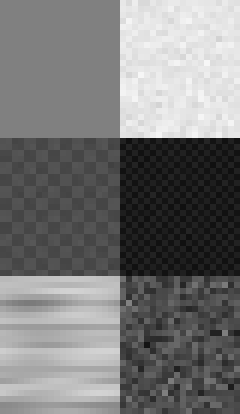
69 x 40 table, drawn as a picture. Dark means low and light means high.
The table splits into 3 rows of 2 panels. Panel 1,1: middling, flat. Panel 1,2: very high, fine-grained, faint in contrast. Panel 2,1: low, checkered, faint in contrast. Panel 2,2: very low, checkered, faint in contrast. Panel 3,1: high, streaked across. Panel 3,2: low, fine-grained.
